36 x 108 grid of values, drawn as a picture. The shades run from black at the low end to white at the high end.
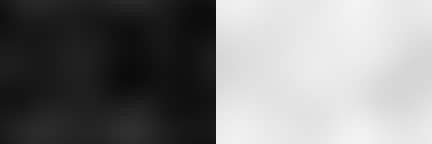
The table splits into one row of 2 panels. Panel 1,1: very low, smooth, faint in contrast. Panel 1,2: very high, smooth, faint in contrast.
